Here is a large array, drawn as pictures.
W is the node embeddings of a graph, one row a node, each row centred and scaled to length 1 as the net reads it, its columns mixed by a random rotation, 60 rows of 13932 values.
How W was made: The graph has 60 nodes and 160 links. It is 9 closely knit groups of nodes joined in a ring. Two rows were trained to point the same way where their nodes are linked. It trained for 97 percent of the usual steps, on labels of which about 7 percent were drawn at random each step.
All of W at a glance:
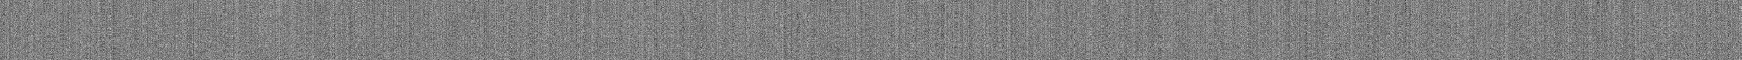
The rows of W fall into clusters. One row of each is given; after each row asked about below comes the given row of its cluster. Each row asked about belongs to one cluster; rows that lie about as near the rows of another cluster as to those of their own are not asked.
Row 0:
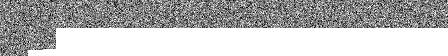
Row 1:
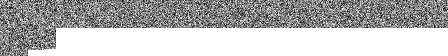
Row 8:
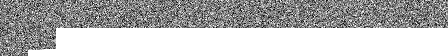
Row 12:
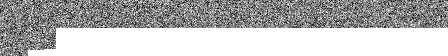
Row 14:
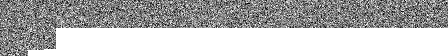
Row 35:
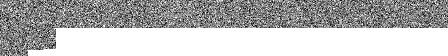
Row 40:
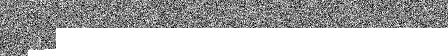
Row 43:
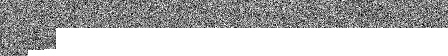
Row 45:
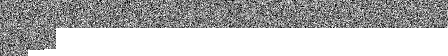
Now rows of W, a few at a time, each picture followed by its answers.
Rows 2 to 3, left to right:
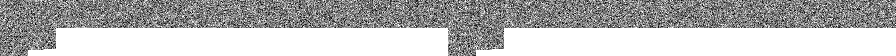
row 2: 40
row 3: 0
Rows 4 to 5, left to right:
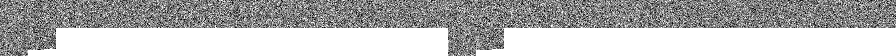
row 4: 43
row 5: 35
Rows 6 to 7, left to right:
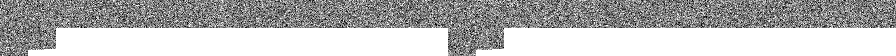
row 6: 8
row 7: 40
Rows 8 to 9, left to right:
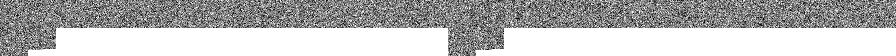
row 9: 0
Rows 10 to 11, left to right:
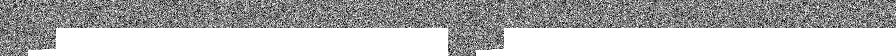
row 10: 8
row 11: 0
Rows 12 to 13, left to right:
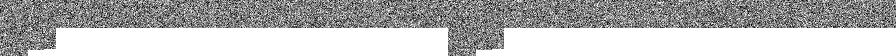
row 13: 14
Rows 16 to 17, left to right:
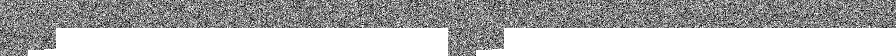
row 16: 40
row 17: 1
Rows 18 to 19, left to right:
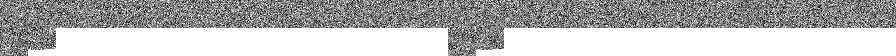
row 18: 12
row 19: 40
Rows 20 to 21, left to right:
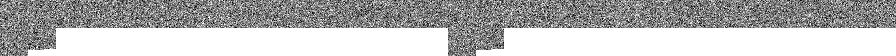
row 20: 43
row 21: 35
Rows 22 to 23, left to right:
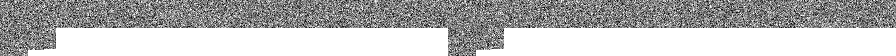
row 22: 14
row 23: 8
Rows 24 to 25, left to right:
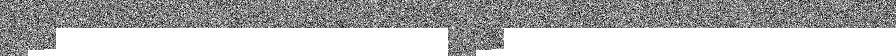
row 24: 14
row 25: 35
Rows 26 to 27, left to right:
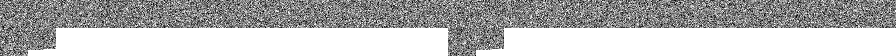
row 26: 45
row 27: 1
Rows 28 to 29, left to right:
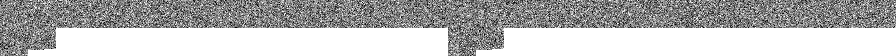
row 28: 40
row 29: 12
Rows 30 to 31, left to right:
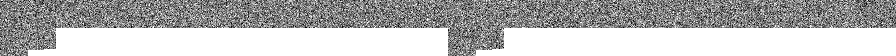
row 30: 14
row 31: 40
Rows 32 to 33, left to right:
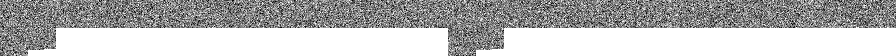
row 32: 45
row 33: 8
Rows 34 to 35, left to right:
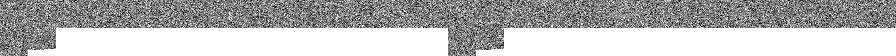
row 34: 40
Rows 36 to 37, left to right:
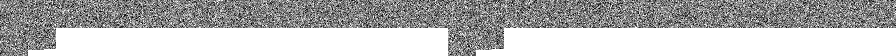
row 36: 35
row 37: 0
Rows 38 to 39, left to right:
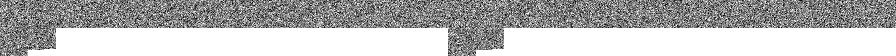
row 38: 43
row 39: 45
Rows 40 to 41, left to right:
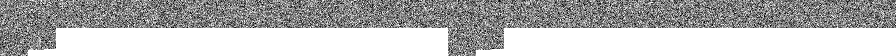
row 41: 0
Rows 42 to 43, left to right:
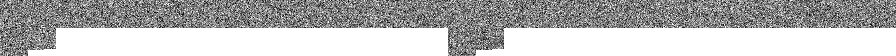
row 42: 12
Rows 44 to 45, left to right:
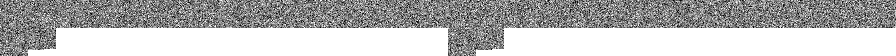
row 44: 8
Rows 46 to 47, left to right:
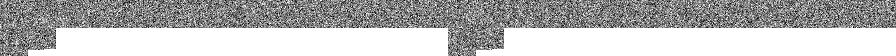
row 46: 1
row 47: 1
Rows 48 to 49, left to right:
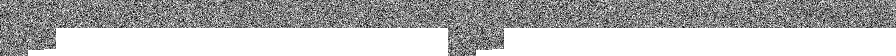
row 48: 35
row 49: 43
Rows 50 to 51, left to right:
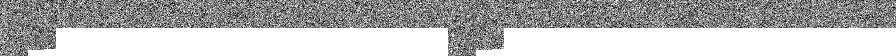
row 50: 0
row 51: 12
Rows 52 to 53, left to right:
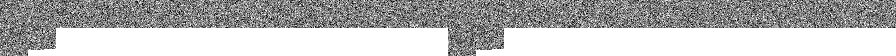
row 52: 12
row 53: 35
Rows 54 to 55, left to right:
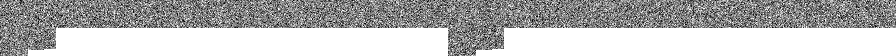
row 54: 35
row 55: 43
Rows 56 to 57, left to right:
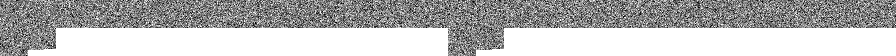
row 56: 40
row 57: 0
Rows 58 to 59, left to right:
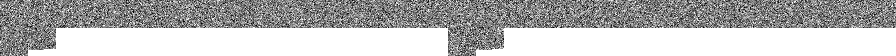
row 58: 35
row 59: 12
